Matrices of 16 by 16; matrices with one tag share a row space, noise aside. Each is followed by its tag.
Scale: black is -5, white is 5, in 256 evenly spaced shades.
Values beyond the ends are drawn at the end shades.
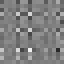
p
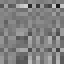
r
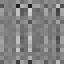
p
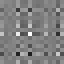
p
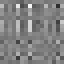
p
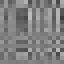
r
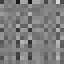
p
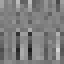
p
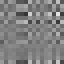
r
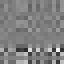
r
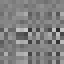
r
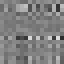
r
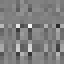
p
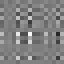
p
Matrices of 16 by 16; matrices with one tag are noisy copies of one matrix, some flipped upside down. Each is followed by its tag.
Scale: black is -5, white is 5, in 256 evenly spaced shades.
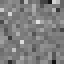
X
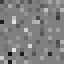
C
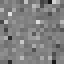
X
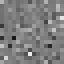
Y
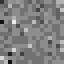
C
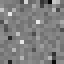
X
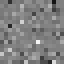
X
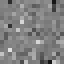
X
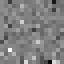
X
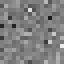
Y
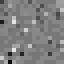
C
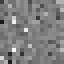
C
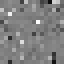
X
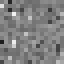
C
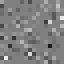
Y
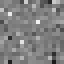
X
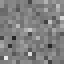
Y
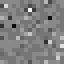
Y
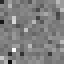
C
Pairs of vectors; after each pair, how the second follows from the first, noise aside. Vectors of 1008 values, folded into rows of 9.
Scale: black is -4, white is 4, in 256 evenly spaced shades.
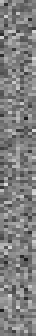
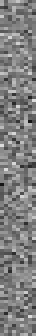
shuffled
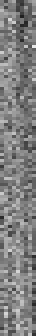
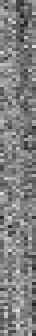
copied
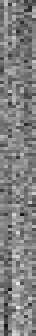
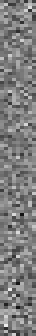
sign-scrambled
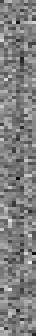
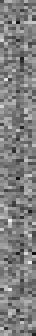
copied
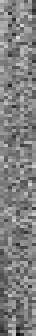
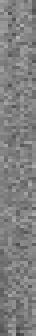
shrunk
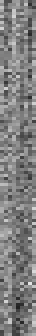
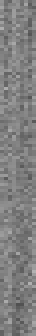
shrunk
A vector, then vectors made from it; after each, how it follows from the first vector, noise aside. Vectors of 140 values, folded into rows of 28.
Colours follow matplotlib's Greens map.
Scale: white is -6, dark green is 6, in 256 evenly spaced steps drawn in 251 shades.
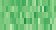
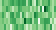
scaled up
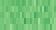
shrunk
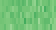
shrunk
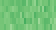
shrunk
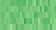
shrunk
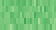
shrunk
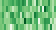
scaled up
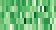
scaled up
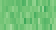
shrunk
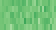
shrunk
